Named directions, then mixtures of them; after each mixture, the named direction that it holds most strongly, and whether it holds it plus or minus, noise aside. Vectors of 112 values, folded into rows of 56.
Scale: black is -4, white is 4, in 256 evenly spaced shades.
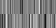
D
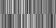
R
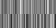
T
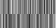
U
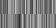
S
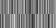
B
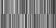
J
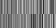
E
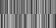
U, minus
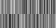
U, plus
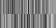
R, minus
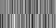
B, plus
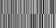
E, plus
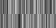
S, plus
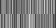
U, minus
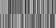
S, minus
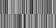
S, plus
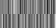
U, plus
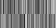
J, minus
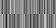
D, minus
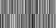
B, plus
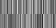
E, plus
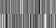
D, minus
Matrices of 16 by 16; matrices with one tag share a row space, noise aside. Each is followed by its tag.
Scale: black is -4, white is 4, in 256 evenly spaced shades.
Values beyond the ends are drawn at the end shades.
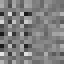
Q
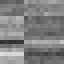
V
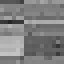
V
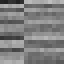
V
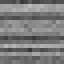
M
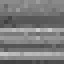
M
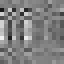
Q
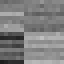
V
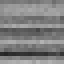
M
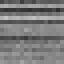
M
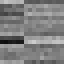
V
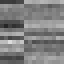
V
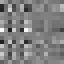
Q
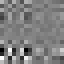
Q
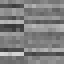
V
